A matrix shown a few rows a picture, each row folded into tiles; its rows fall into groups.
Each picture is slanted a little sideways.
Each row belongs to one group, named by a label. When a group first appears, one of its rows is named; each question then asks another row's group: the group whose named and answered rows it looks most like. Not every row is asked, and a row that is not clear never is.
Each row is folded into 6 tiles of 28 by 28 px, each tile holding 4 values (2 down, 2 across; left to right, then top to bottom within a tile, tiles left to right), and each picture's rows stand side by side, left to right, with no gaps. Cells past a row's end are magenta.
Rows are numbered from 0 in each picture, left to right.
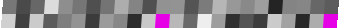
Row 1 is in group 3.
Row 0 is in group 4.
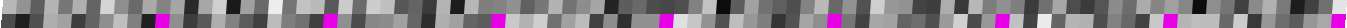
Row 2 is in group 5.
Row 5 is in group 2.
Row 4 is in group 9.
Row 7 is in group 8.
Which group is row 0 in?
5
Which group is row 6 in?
4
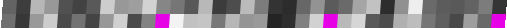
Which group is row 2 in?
9
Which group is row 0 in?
2
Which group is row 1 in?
9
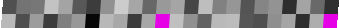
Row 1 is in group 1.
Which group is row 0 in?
4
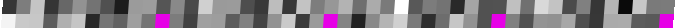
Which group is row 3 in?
5
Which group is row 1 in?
2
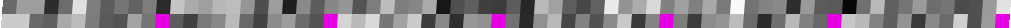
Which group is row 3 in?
2
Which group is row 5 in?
8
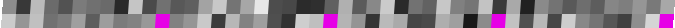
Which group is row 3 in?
4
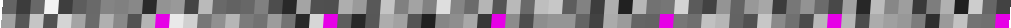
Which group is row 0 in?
4
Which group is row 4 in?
3
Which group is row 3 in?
5
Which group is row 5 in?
1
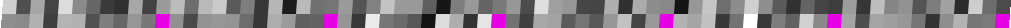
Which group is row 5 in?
1
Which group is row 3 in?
2
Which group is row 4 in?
9
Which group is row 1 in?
5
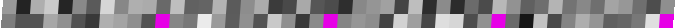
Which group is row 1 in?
3
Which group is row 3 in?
4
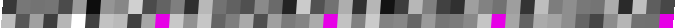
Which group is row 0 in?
4
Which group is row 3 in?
1
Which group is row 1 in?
1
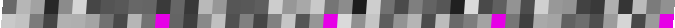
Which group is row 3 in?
2
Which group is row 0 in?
9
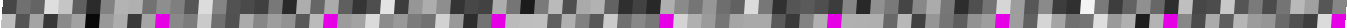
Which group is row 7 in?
4
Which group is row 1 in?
2
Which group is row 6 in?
3
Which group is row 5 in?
8
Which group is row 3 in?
8
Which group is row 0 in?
4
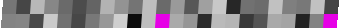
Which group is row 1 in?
5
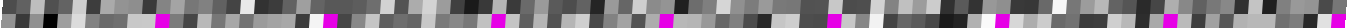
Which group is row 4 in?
8
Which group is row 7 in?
4
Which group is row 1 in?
3
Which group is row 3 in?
4
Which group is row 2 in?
8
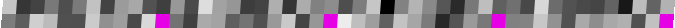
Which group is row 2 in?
9
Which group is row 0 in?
3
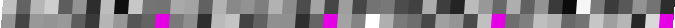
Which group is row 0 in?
5
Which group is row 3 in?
3
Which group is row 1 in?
5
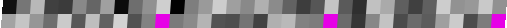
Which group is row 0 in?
8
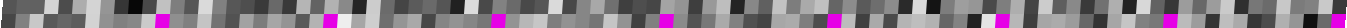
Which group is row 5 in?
4
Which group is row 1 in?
2
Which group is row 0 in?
8
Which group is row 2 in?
1
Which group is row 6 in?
1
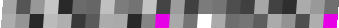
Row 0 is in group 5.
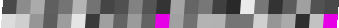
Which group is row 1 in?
3
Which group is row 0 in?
9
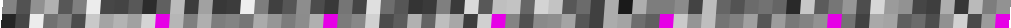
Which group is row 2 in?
2
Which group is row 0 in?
3
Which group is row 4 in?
1
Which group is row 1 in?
3
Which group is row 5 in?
2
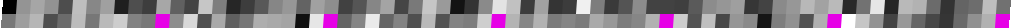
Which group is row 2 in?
8
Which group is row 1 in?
2
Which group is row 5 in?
9
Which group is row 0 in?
8
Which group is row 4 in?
4
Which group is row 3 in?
3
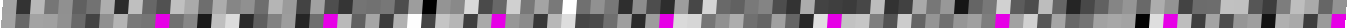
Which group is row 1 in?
5
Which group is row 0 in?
1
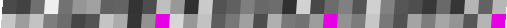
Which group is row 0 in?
8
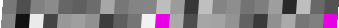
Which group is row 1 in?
1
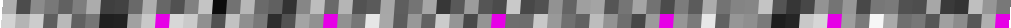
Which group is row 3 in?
3
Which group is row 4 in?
9
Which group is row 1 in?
9
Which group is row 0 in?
9
